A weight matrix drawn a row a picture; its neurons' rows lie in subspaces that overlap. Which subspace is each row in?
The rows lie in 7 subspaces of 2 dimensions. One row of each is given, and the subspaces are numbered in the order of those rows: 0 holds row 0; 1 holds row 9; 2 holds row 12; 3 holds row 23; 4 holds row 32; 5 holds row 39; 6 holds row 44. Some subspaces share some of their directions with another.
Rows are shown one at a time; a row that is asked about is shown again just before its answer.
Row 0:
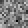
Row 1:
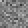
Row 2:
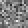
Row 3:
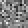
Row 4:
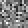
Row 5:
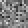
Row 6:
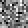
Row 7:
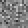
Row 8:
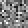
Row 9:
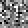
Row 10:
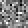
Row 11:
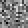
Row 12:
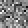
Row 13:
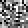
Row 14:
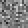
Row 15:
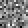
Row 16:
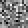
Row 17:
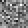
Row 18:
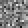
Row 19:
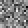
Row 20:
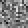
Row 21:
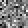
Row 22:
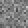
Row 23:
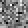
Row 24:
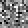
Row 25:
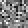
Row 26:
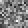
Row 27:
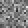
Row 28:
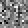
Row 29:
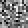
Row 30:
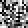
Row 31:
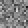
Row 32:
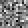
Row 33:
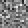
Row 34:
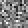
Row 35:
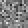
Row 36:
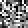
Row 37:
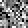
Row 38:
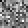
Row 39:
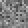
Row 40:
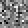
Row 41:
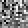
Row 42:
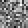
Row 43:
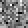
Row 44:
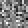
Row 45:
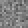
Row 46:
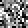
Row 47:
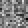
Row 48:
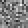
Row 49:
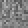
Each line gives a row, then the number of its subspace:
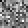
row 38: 5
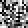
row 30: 3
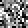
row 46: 5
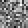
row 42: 1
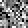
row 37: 5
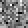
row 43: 3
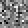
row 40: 1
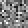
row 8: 1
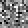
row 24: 1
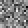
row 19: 2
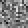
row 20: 2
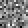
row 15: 4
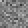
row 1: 6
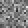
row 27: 2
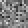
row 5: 5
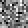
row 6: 3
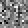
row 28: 1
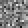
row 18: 4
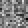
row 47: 6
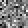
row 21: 4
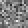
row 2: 0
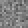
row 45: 4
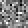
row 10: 3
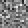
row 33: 3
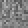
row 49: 0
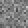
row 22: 2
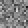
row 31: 2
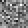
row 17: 6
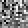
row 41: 0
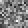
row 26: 0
